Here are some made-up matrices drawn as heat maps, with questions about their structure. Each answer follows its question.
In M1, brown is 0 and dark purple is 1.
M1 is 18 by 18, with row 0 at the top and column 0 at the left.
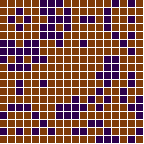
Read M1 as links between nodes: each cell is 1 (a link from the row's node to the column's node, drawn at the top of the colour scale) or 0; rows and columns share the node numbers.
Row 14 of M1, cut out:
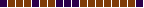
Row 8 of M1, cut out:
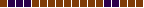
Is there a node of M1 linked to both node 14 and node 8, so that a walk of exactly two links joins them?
no
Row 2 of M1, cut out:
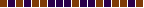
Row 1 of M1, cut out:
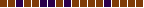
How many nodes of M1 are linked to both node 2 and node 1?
3
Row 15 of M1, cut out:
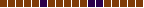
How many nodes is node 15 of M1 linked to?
3
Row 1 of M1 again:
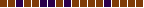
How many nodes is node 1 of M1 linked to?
5
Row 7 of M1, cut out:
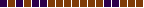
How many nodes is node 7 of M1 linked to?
6
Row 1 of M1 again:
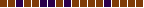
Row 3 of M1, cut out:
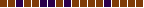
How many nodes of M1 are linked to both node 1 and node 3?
5
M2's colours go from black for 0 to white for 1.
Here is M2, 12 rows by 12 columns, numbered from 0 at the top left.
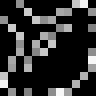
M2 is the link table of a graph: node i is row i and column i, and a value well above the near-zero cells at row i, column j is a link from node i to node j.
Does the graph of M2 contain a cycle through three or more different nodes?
yes
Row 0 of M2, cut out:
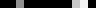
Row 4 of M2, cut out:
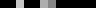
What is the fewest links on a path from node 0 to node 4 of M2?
2
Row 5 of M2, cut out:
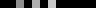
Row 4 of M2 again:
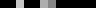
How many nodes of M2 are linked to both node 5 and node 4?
2
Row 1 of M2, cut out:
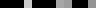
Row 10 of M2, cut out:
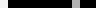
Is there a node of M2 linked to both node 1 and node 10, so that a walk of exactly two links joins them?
no
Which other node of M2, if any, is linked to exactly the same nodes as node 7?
node 8
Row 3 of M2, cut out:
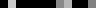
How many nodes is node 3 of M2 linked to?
4
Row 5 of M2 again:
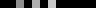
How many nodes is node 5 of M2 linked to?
3
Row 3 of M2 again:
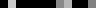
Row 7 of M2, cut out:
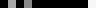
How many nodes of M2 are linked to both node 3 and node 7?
2
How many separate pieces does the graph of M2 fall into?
1
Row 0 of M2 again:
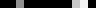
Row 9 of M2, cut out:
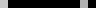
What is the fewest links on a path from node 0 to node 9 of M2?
1
